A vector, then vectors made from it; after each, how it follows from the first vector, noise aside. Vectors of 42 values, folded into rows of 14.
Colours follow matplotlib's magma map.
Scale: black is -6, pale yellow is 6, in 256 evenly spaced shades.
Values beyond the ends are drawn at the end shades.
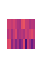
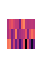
scaled up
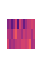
wrapped around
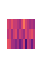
copied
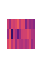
wrapped around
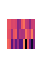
scaled up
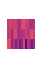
copied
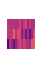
wrapped around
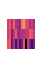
scaled up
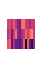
scaled up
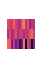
scaled up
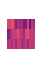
wrapped around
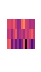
scaled up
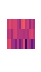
copied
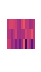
copied
